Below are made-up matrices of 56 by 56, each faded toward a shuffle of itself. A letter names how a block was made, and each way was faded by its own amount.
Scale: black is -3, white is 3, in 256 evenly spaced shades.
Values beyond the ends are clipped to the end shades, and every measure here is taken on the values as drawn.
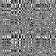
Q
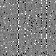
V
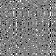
V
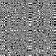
Q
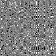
V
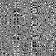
V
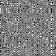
V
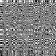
Q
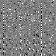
V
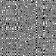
V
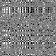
Q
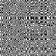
Q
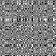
Q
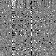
V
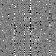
V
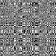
Q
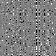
V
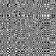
Q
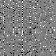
V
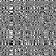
Q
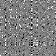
V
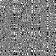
V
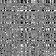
Q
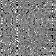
V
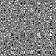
V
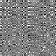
Q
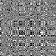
Q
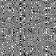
V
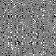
V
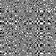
Q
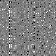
V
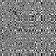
Q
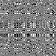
Q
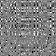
Q
